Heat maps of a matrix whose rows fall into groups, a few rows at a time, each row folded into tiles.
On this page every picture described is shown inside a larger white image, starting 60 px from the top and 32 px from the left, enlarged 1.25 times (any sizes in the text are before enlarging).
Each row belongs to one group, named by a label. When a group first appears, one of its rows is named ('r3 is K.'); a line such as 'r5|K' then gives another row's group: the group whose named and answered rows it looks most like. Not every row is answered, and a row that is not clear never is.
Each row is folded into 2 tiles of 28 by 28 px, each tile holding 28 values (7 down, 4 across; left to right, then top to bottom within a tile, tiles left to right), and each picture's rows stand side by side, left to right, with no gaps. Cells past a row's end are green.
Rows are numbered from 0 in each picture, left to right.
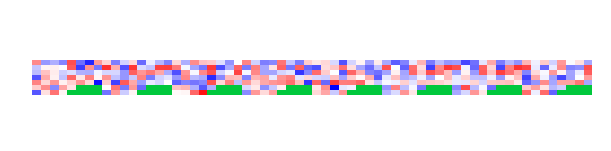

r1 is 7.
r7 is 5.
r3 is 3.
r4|3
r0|3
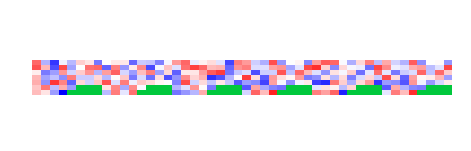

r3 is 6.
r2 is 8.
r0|7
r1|3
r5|6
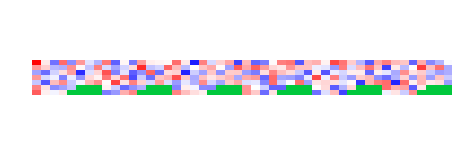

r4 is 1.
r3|8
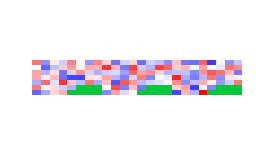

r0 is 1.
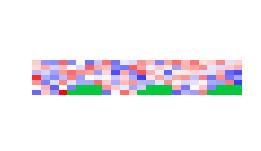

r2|8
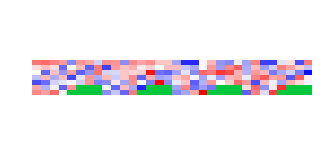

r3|3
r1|8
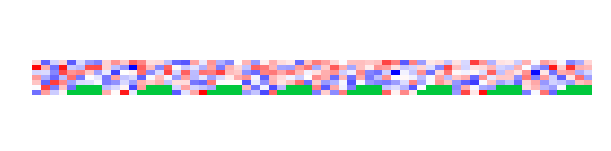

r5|6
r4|8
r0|7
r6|6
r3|8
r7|1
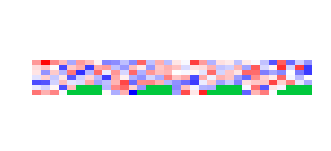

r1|5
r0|6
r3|3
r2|6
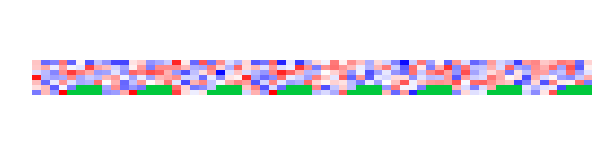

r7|8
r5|5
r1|5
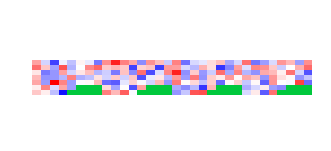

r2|1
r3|8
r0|7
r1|6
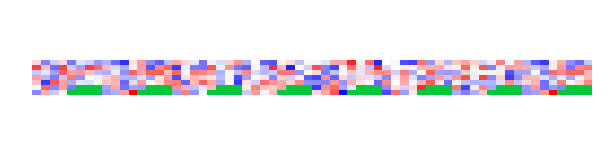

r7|5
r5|3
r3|3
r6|8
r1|5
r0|7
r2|3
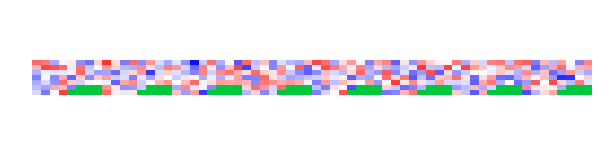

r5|1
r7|1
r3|3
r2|5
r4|8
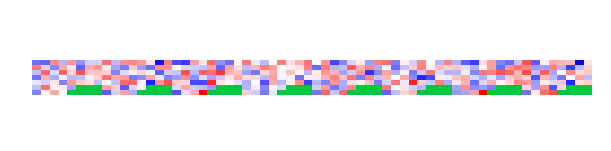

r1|1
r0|5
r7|1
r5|1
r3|8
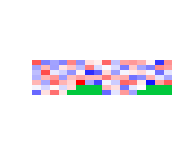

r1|1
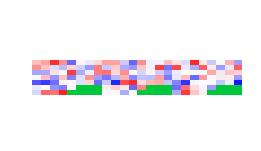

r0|6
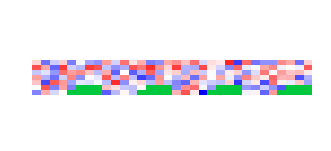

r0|7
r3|8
